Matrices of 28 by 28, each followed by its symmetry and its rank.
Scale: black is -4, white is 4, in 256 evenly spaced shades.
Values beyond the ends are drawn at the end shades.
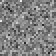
symmetric, full rank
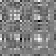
symmetric, rank two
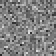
neither, full rank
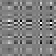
neither, rank one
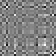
symmetric, rank two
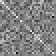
symmetric, rank five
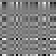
neither, rank one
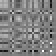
symmetric, rank two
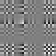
symmetric, rank one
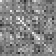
symmetric, rank five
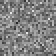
neither, full rank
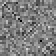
symmetric, full rank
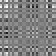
symmetric, rank one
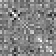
symmetric, rank five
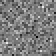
symmetric, full rank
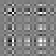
symmetric, rank one
